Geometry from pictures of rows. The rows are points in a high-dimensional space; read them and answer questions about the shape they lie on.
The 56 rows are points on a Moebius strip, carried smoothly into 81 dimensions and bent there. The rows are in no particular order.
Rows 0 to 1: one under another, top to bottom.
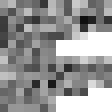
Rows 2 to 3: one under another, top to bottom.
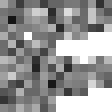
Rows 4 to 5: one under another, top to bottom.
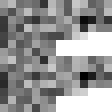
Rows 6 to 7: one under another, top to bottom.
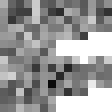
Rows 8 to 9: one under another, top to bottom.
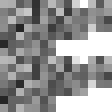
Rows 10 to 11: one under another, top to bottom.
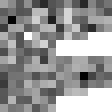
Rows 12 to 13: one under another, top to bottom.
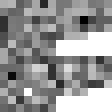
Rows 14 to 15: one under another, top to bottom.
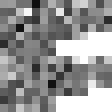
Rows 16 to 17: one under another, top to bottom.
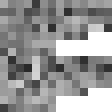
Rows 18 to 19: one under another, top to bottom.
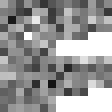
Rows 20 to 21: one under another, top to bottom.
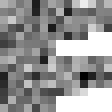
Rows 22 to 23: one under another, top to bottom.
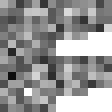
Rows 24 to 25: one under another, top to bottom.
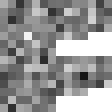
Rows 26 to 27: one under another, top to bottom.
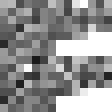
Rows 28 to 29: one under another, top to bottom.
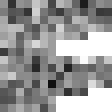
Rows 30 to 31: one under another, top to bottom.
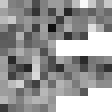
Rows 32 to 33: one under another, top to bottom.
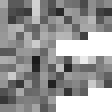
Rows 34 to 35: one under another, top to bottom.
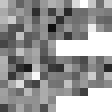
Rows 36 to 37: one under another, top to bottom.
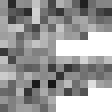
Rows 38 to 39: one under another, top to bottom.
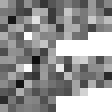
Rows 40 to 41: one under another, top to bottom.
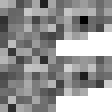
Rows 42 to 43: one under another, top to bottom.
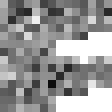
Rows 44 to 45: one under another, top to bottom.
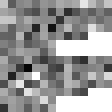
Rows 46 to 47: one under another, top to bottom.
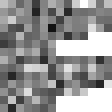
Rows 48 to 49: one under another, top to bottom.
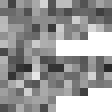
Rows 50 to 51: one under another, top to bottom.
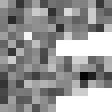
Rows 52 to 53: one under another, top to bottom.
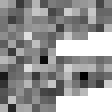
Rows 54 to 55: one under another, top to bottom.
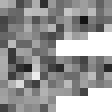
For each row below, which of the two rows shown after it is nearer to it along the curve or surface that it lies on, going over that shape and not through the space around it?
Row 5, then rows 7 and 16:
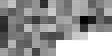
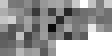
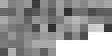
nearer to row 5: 7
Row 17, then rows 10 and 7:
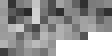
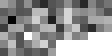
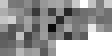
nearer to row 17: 10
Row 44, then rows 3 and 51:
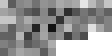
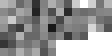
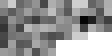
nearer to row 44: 3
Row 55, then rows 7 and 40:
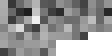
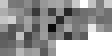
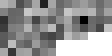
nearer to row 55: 40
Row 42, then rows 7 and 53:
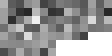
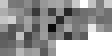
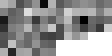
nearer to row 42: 53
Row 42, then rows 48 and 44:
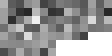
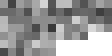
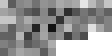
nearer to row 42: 48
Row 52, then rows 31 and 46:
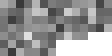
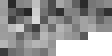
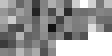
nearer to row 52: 31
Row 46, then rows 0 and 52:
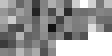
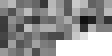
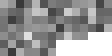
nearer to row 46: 0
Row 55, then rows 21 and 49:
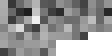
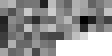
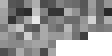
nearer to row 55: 49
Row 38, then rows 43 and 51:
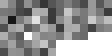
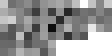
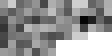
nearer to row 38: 51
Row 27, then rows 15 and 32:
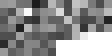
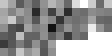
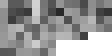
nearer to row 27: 15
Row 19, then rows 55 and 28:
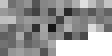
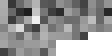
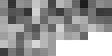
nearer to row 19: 28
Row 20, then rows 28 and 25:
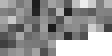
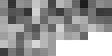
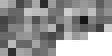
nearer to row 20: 28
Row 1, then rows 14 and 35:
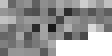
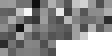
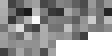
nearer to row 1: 14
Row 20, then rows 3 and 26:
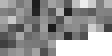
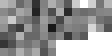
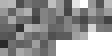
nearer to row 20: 3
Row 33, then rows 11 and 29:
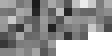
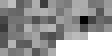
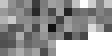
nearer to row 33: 29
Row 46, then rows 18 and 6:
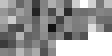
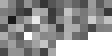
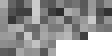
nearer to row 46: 6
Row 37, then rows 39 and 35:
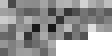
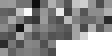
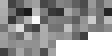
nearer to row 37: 39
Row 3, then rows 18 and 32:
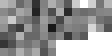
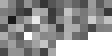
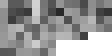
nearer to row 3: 32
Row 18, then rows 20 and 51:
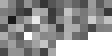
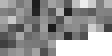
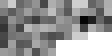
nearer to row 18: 51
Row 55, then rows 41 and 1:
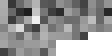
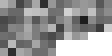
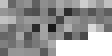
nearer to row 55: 41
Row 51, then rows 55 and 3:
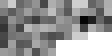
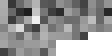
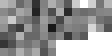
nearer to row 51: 3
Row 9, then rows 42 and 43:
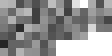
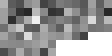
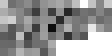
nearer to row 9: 43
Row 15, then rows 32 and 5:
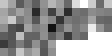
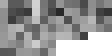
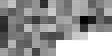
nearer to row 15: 5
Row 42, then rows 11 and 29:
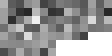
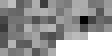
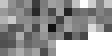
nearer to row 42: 11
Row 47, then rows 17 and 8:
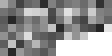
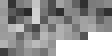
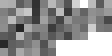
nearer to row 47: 17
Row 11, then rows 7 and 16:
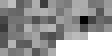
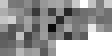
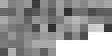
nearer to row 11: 7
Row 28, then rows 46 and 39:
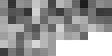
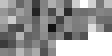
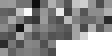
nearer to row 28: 46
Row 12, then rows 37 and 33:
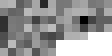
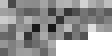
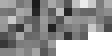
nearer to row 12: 33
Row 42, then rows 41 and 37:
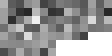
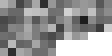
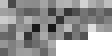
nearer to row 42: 41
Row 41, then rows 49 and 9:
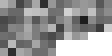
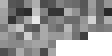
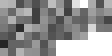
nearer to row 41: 49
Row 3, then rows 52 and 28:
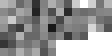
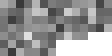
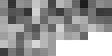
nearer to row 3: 28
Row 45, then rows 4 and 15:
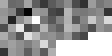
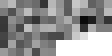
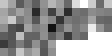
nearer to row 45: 4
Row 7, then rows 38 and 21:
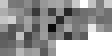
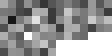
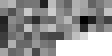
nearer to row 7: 21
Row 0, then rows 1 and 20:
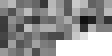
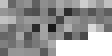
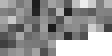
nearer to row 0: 20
